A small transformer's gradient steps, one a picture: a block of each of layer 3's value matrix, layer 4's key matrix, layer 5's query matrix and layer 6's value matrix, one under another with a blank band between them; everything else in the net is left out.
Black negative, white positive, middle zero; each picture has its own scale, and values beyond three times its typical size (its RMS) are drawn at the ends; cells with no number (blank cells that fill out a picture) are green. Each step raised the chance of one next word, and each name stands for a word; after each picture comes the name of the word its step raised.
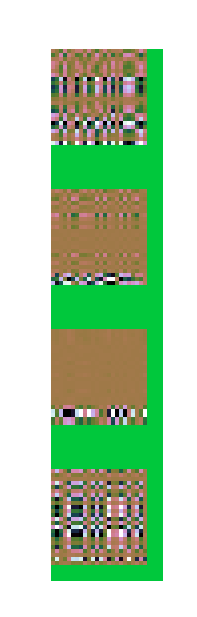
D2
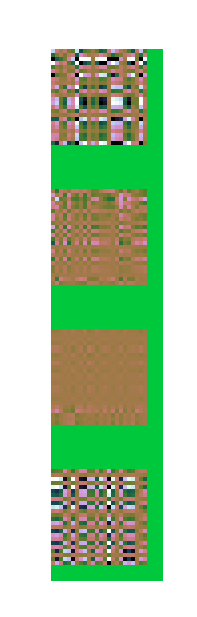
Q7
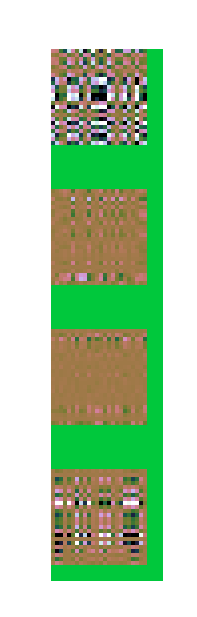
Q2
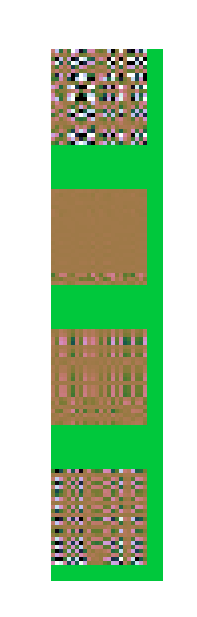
Q7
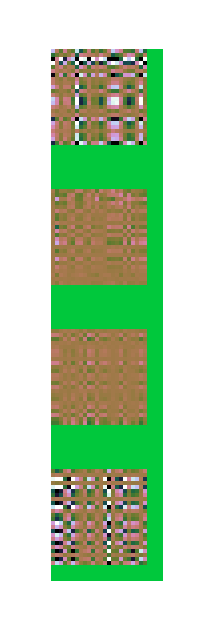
Q7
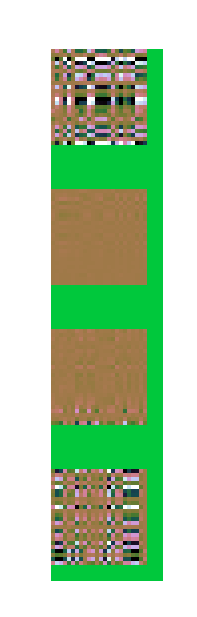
Q7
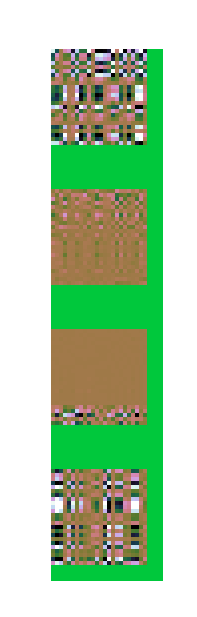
Q2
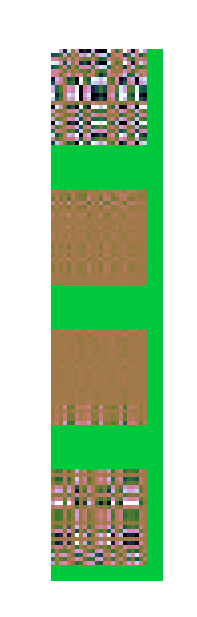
Q2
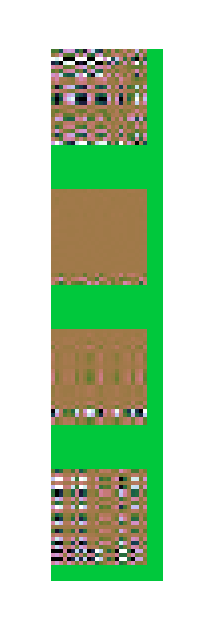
Q7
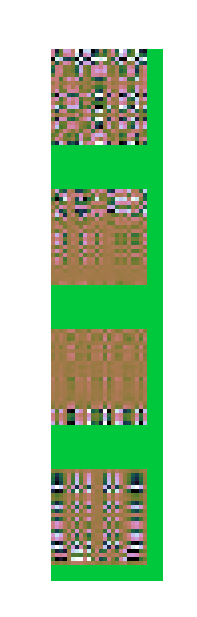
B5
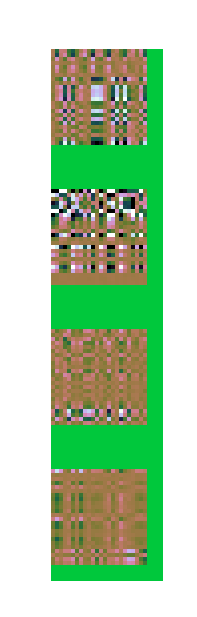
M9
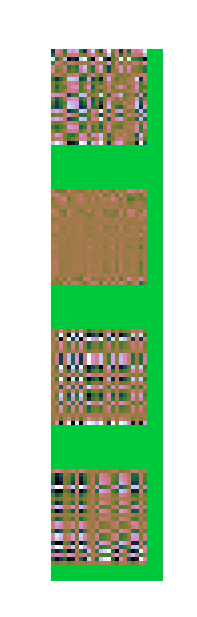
B5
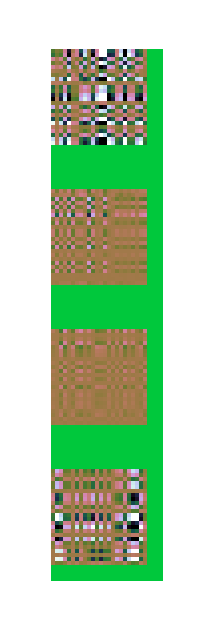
M9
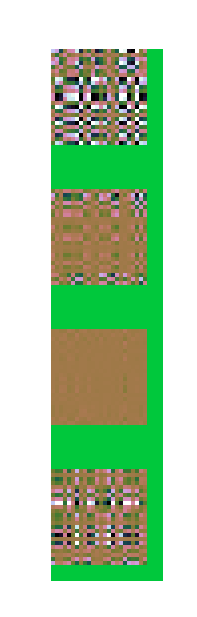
Q2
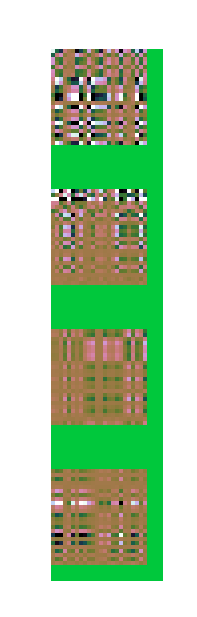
Q2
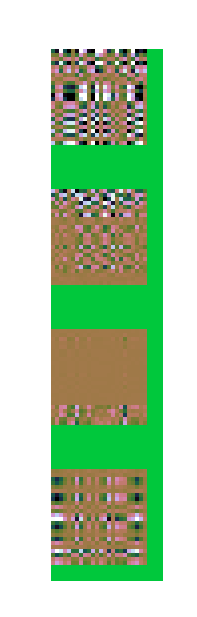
M9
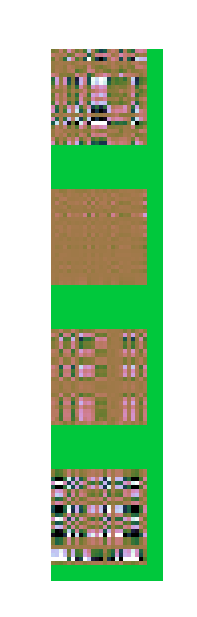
D2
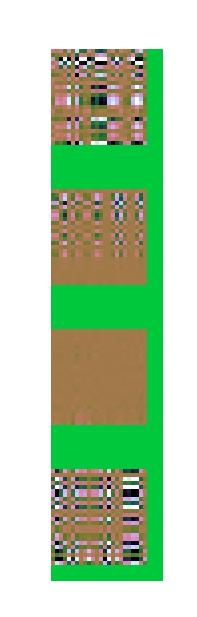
Q7
